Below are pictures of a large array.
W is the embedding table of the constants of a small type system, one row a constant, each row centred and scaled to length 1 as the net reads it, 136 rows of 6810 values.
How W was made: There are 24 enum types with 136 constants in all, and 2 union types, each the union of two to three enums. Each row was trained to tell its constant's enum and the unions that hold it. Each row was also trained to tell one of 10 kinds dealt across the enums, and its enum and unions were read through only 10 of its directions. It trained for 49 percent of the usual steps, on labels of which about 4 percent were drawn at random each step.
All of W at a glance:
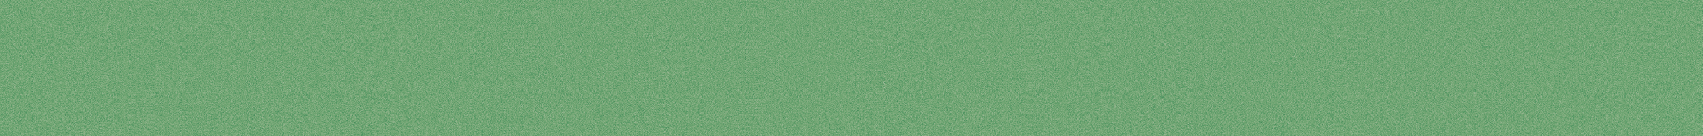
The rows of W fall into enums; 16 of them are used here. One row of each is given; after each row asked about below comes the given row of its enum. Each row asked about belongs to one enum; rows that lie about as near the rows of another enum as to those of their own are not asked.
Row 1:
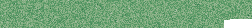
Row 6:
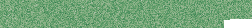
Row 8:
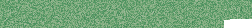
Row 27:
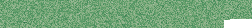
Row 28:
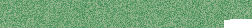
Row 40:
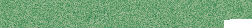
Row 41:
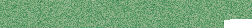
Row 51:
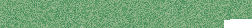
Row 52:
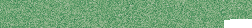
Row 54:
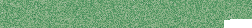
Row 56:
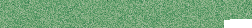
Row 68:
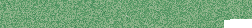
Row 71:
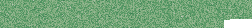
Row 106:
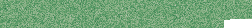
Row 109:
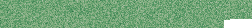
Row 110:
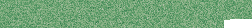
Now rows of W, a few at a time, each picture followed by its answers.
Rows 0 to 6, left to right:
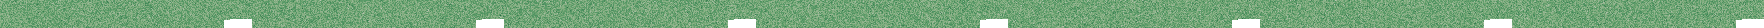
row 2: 27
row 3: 40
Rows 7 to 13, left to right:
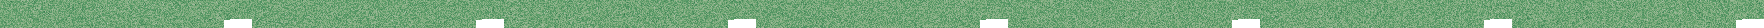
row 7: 106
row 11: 54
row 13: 40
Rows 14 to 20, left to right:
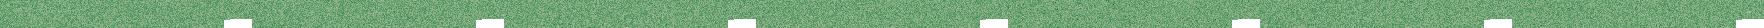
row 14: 110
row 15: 40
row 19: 51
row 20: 51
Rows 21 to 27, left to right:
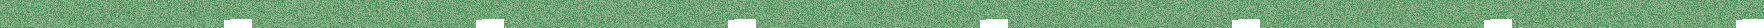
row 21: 71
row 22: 54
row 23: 6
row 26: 68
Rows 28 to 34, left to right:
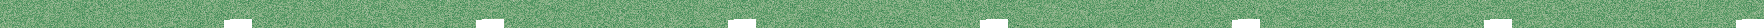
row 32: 52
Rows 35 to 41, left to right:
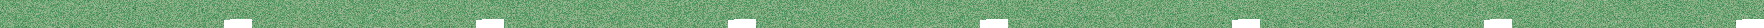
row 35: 71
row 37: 52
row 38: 68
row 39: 41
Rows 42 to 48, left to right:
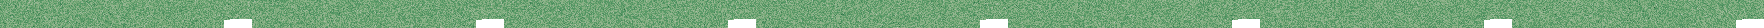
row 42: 1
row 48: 40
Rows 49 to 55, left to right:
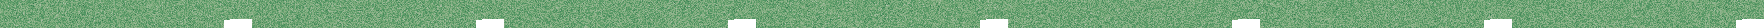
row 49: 52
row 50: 40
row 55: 110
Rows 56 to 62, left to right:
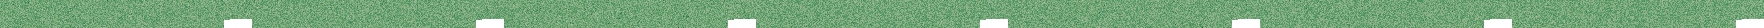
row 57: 68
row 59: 71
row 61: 51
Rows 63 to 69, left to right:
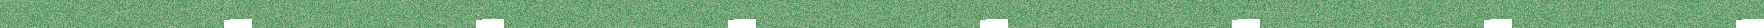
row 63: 106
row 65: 28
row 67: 27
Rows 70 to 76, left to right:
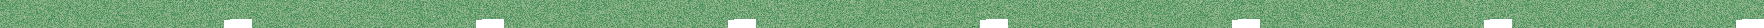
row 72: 1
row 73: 6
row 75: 1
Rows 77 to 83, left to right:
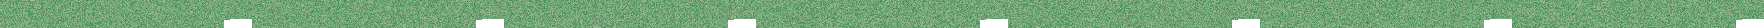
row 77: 27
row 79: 71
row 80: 51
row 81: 56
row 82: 52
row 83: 110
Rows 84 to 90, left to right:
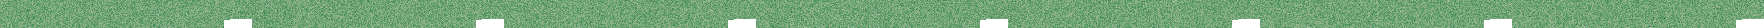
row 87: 71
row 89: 71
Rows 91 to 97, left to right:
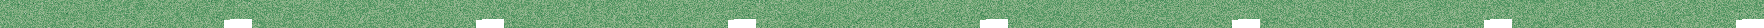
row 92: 41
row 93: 110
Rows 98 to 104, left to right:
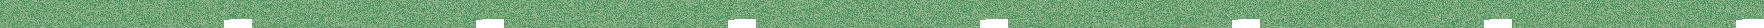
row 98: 27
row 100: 110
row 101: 54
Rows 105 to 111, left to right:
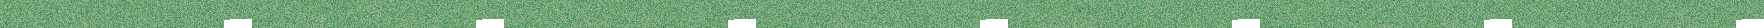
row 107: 40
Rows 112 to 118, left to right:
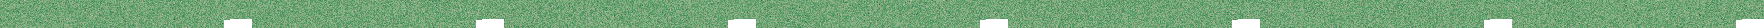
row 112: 106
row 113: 27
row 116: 28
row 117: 110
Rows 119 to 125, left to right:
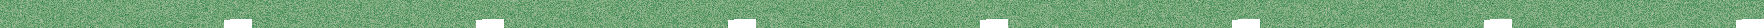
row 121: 41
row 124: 52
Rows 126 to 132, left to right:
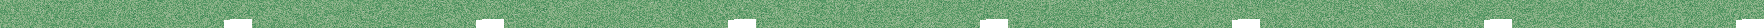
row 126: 51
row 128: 52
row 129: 56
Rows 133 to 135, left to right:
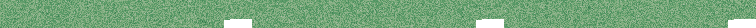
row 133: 56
